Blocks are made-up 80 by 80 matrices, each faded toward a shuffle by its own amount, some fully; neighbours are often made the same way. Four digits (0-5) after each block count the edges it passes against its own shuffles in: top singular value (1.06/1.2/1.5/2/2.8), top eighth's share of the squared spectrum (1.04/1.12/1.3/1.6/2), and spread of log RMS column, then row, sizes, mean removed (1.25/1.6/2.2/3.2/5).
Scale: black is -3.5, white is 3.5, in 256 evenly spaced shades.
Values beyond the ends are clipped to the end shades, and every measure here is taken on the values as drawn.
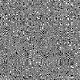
4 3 2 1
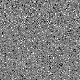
3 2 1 1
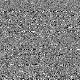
1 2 0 3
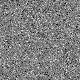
0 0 0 0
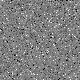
0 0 0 0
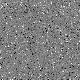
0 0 0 1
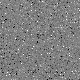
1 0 0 0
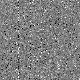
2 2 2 0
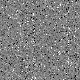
1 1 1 0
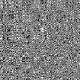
4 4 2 2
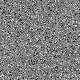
0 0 0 0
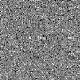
3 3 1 1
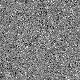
0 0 0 0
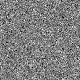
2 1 0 0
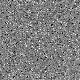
3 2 0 0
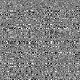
4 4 2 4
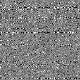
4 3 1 3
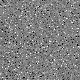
0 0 0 0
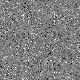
3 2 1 0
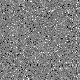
3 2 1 0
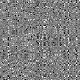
4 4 2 2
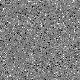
3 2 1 0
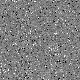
2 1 0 0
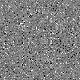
3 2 1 0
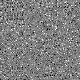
3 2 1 1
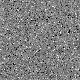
1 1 0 0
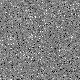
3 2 0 0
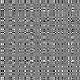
5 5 4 4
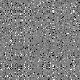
4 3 2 2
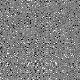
4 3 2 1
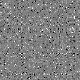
4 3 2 1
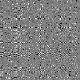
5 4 3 3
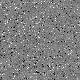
2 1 0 0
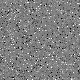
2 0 0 0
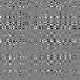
5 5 3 4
